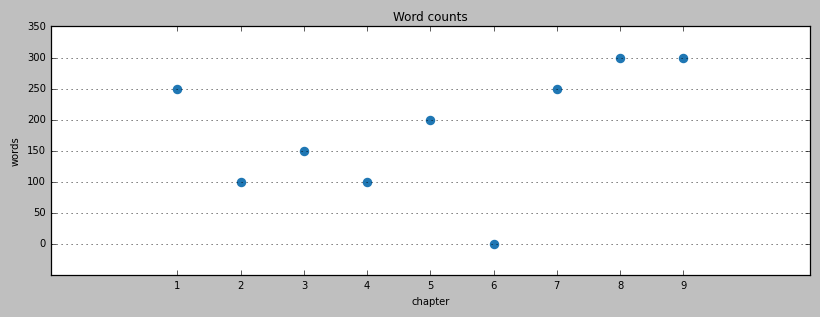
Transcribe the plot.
Title: Word counts
x-axis: chapter, ticks 1 2 3 4 5 6 7 8 9
y-axis: words, ticks 0 50 100 150 200 250 300 350
Values:
250 100 150 100 200 0 250 300 300
